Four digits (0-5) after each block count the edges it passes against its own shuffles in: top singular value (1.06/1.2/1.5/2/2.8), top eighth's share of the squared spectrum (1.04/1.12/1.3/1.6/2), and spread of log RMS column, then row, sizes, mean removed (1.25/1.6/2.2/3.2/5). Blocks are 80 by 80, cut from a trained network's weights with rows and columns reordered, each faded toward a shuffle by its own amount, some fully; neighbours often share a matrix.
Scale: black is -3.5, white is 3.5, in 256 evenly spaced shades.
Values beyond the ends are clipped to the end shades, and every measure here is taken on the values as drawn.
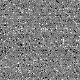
2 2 2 0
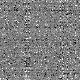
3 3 3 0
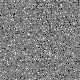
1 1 0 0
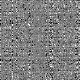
3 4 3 1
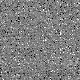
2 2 1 0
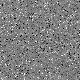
0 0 0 0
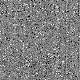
2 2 0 2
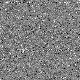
2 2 0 1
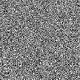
3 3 1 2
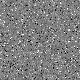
0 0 0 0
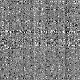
3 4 1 3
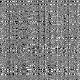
4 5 1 4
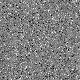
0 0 0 0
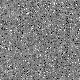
0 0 0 0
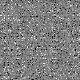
2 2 2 0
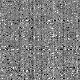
3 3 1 3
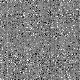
2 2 0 2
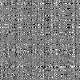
3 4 1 4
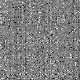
2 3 0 2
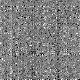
3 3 0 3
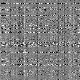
3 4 1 4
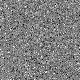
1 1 0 0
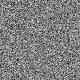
3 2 1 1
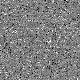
1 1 0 0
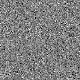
2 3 1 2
